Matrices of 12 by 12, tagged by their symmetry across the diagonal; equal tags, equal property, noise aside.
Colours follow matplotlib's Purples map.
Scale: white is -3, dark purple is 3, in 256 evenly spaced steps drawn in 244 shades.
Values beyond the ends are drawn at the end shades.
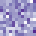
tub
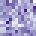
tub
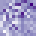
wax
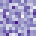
wax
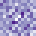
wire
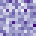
tub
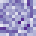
wire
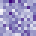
wax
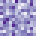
wax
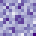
wire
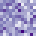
tub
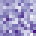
wax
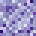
wire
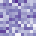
tub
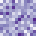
wire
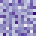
tub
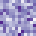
wax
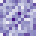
wire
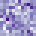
wax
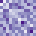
wire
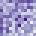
wire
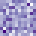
wax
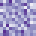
wax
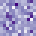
tub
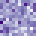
tub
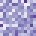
wire
